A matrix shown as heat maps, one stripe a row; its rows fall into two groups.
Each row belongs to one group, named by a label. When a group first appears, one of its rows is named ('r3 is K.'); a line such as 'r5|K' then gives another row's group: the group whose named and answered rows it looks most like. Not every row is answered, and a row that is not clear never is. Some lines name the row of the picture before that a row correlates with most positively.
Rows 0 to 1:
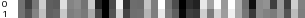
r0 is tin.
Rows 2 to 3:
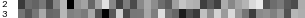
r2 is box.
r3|tin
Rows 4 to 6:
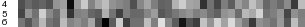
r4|box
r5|box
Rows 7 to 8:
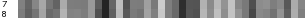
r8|tin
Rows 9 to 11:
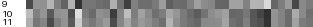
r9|box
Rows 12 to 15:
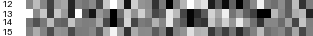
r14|tin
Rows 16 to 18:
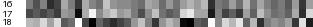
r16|box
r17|box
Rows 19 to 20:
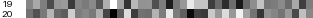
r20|tin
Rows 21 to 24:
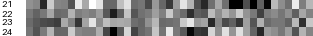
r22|tin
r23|box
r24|tin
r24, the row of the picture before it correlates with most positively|20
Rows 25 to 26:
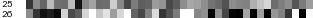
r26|box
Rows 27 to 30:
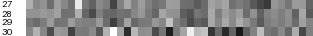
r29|tin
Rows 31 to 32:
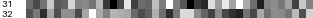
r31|tin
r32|box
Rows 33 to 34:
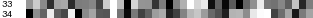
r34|box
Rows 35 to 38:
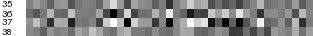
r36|tin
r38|box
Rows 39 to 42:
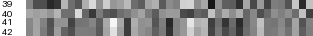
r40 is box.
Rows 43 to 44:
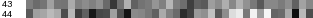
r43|tin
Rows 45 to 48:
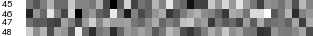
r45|tin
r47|box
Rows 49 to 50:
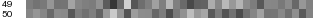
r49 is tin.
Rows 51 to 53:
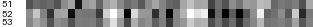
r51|box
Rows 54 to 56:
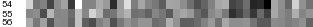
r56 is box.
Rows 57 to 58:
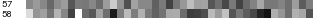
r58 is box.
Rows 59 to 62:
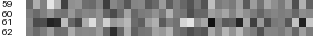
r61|box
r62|tin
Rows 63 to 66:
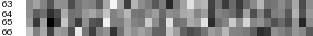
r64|box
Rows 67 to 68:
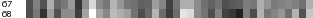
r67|box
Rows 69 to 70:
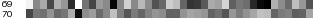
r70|box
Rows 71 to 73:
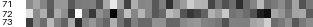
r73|box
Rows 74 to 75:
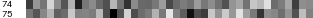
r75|tin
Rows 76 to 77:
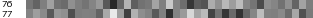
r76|tin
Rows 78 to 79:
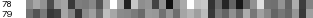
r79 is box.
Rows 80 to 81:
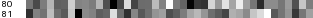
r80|tin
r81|box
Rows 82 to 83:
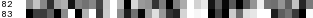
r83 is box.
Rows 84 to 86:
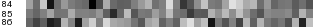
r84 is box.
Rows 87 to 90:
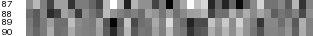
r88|box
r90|tin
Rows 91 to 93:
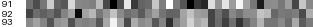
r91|tin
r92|box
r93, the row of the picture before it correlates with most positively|87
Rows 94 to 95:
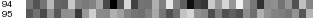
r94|tin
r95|box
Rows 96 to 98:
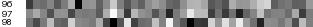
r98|tin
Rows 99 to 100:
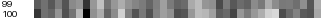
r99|box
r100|box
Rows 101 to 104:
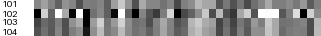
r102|box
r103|box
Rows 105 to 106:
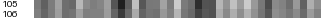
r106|tin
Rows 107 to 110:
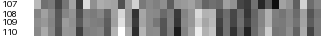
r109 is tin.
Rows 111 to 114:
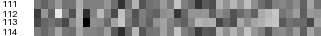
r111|tin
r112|box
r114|tin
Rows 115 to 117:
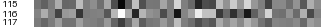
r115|tin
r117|tin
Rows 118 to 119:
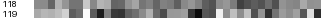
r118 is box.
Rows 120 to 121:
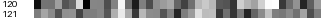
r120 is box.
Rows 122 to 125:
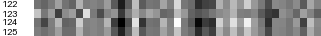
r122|tin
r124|tin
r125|tin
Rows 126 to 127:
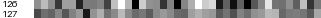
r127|box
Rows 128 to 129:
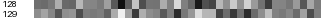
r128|tin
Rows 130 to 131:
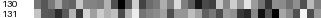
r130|tin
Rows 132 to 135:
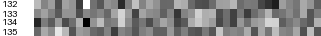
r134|box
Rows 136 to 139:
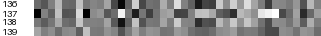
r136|tin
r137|box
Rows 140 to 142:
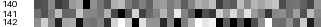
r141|tin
